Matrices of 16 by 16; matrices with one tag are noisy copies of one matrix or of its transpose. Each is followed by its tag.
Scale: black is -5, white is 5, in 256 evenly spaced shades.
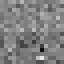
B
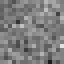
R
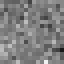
R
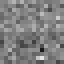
B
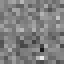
B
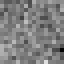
R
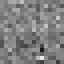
B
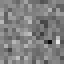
B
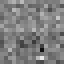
B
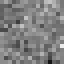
R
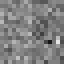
B
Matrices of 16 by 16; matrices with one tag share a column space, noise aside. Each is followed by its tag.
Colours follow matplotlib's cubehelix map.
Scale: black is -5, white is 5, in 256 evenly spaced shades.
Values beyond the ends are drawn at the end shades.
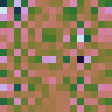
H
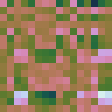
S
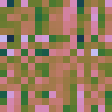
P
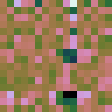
S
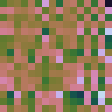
S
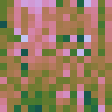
P
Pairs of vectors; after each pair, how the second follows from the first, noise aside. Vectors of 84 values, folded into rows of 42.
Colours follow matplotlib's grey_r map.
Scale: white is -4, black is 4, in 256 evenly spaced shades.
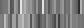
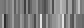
reversed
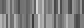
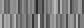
sign-scrambled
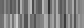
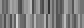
sign-scrambled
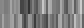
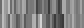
reversed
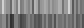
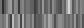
sign-scrambled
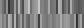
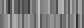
sign-scrambled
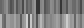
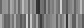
sign-scrambled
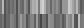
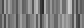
sign-scrambled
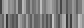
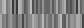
reversed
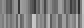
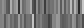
sign-scrambled
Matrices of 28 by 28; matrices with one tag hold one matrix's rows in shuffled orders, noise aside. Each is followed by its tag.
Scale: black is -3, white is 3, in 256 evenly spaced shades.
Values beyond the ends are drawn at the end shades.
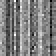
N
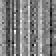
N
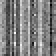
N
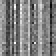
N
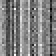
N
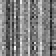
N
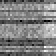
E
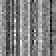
N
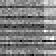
E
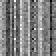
N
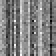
N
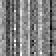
N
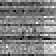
E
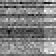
E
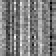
N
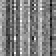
N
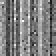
N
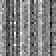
N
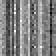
N
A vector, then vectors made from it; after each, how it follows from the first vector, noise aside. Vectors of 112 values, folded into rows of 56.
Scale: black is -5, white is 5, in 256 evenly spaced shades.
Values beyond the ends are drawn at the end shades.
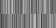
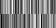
scaled up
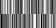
scaled up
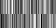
scaled up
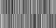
negated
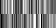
scaled up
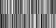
scaled up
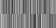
negated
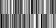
scaled up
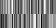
scaled up
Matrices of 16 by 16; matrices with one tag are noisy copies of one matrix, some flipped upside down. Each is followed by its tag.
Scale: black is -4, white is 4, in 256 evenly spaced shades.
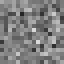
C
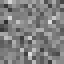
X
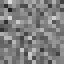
X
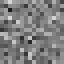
X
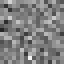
X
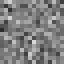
X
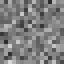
X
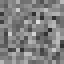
C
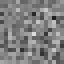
C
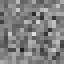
C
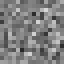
C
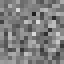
C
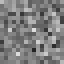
C
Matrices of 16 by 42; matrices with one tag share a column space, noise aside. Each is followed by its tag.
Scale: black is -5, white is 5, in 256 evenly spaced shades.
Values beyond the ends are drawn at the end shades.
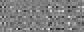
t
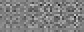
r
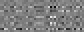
t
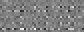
t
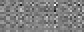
r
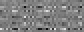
t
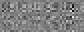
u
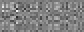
u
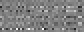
t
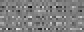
t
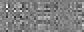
u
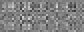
u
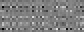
t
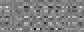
t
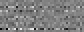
t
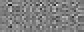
r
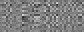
r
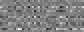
t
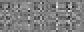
u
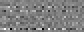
t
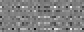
t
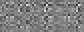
r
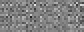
r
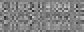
u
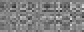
u
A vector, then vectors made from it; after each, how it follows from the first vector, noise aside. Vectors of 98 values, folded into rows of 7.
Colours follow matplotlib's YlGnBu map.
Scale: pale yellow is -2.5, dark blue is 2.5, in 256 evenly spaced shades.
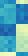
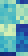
negated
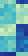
negated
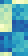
reversed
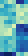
negated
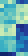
negated
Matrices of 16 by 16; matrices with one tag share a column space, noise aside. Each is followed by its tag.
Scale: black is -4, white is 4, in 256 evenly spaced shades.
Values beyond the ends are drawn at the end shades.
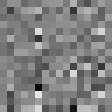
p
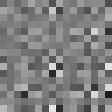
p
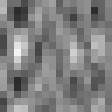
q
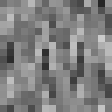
q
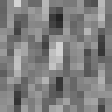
q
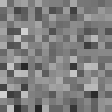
p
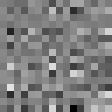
p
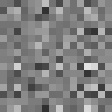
p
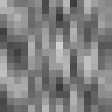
q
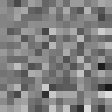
p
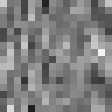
q
